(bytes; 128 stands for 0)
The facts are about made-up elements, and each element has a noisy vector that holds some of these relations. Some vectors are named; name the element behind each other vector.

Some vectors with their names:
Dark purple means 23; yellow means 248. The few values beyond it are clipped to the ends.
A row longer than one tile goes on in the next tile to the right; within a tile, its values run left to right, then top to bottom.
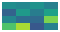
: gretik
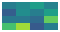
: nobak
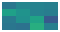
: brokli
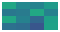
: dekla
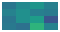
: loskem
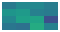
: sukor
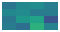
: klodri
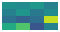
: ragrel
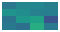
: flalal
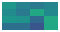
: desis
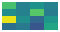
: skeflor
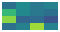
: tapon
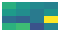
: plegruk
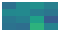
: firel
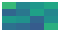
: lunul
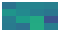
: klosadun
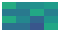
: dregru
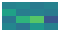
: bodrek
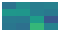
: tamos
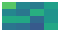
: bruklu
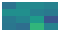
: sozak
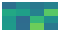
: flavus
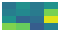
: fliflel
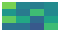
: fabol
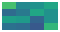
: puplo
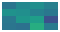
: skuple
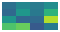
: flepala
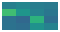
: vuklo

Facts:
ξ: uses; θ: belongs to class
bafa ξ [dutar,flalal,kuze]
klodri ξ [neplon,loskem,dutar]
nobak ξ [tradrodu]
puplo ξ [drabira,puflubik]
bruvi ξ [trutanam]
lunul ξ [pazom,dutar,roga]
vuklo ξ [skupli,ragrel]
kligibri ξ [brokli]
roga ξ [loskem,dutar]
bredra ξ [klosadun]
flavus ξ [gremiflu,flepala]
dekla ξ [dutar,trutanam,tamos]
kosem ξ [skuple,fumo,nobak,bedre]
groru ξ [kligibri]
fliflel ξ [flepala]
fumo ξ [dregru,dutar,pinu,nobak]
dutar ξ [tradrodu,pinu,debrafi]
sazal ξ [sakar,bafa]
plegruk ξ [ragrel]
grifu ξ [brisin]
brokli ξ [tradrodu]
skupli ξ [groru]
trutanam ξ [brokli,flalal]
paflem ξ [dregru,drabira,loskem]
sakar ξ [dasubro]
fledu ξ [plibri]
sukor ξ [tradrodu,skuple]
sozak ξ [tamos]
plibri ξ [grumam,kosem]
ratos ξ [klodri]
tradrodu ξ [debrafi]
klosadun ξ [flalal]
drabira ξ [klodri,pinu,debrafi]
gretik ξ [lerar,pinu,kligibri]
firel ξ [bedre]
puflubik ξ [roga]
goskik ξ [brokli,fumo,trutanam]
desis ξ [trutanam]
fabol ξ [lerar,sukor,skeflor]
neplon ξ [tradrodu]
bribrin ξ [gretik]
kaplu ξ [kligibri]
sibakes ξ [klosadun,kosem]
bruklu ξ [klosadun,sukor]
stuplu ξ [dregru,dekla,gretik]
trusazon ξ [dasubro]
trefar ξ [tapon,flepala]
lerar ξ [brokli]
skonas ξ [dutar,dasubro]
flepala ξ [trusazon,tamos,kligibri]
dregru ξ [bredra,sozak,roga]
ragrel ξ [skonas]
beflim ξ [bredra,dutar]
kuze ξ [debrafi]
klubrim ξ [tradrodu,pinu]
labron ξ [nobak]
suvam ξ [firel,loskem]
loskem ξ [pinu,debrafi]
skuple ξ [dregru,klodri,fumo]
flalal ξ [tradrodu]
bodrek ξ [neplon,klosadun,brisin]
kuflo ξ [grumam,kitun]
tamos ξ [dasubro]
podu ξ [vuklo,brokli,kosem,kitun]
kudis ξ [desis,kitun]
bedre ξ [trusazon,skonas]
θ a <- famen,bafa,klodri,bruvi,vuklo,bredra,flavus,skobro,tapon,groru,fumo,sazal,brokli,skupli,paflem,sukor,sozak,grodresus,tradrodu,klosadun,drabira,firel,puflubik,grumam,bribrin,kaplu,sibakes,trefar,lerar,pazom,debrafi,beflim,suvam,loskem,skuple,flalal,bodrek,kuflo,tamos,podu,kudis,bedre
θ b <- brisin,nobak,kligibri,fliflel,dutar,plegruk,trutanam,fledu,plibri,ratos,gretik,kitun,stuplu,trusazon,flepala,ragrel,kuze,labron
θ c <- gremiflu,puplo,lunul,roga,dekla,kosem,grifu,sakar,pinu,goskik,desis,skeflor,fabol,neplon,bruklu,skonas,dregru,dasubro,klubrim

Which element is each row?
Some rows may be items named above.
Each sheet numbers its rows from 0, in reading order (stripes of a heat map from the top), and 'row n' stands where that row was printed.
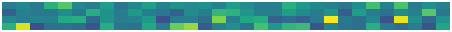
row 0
brisin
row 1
bruklu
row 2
debrafi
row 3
stuplu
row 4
bribrin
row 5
plegruk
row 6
pazom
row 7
skeflor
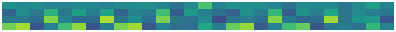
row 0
stuplu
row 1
kligibri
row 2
labron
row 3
pazom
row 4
stuplu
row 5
trusazon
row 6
puflubik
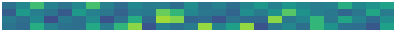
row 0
pazom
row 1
pazom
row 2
fledu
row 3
tapon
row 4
kitun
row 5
kaplu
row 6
roga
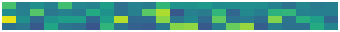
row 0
skeflor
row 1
klubrim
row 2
gremiflu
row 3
ratos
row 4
stuplu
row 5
kudis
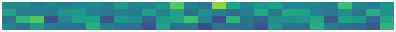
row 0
bodrek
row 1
sukor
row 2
kosem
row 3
grifu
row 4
pinu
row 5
lerar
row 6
goskik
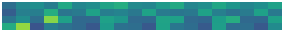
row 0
plibri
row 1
sakar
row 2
skonas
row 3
sakar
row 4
dasubro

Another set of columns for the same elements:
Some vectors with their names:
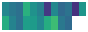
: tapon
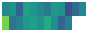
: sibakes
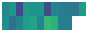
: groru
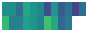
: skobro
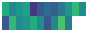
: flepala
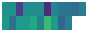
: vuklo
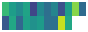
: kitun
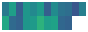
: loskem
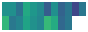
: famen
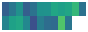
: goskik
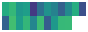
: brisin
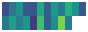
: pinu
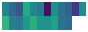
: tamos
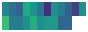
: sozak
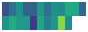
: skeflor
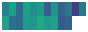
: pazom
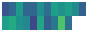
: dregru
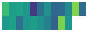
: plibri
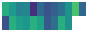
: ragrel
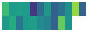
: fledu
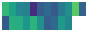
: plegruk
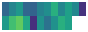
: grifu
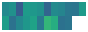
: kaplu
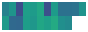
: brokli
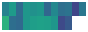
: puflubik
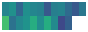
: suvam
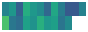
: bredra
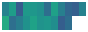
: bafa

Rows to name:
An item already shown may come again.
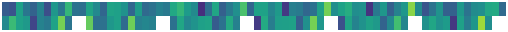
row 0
gremiflu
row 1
kuflo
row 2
ratos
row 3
kligibri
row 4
gretik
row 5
skeflor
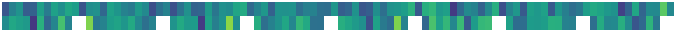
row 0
neplon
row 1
sibakes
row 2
skeflor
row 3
bribrin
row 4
kosem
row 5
brisin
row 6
lerar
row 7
stuplu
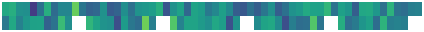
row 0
labron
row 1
kosem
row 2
bodrek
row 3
goskik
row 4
kudis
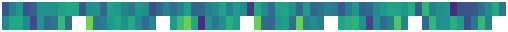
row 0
klubrim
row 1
sibakes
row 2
grifu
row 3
kuflo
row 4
bruklu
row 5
trusazon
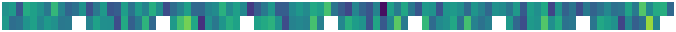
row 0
bruvi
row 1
roga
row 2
grifu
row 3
fabol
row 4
dasubro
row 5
podu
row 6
debrafi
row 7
desis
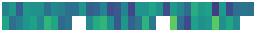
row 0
bribrin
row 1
skonas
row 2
grumam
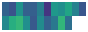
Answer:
sakar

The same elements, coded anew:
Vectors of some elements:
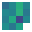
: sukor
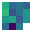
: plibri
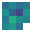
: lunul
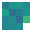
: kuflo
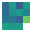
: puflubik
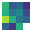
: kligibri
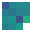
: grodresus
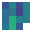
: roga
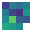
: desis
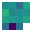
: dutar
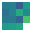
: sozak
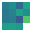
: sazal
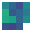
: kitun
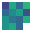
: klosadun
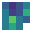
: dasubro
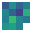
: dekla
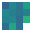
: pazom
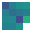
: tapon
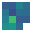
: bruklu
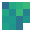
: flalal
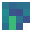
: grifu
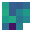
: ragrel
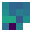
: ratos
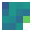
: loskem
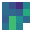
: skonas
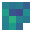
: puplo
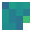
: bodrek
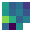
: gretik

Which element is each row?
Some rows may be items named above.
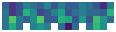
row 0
dasubro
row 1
fabol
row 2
brisin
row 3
skonas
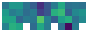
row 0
lerar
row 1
dasubro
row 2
labron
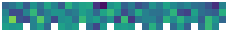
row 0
goskik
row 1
neplon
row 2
bruvi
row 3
trusazon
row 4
kosem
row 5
pazom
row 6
pinu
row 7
skonas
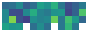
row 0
goskik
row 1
debrafi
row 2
sakar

